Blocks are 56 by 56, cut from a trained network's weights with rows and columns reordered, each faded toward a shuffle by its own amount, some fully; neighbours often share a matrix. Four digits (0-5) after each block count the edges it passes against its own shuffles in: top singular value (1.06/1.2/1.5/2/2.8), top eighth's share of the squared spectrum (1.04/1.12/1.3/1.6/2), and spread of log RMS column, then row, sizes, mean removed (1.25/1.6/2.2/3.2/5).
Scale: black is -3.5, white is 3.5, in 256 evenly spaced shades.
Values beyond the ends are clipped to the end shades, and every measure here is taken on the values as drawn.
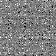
2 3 2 1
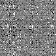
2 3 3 1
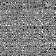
3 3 3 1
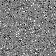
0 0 0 0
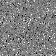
0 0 0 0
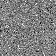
0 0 0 0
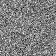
1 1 0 0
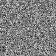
2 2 0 1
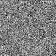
0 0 0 0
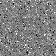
0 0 0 0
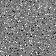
0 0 0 0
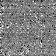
2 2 2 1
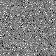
0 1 0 0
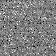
0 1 0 0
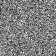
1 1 0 0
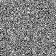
2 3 0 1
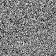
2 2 0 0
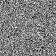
1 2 0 0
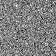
1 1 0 0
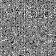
2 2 0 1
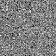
2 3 1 1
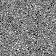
1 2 0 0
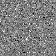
2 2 0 2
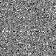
2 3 1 1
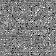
2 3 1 1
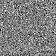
0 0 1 0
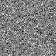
2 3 1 0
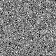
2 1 0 0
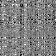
3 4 1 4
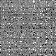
3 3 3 1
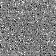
1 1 1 0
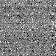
2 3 2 0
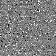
0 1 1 0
